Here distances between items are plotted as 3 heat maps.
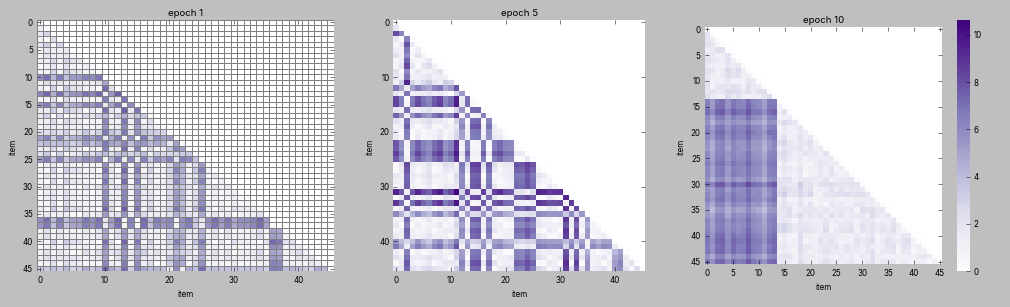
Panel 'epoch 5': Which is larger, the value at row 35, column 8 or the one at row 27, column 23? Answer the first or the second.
the second
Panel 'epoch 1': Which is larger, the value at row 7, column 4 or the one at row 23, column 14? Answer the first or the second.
the first
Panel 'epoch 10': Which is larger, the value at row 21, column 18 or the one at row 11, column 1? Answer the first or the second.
the first
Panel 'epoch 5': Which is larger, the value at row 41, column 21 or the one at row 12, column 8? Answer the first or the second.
the second
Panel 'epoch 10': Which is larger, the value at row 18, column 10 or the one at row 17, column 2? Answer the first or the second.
the second
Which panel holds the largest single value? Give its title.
epoch 5
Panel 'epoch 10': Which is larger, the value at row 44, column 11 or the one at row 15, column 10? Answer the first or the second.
the second
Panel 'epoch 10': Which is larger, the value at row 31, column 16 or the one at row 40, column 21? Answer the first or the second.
the first
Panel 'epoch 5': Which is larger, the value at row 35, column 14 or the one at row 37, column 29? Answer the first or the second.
the first
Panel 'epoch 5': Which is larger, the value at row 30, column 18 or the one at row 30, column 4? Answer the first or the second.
the first
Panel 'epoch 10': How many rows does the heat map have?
46
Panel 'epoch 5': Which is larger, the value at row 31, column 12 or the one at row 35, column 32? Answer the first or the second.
the second
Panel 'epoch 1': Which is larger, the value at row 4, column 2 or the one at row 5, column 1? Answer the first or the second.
the second
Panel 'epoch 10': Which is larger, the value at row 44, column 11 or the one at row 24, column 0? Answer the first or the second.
the second
